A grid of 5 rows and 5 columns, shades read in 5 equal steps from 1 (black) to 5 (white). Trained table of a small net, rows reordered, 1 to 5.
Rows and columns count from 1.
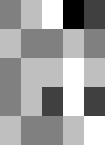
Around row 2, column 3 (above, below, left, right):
5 4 3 4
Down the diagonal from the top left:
3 3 4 5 5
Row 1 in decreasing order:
5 4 3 2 1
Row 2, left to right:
4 3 3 4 3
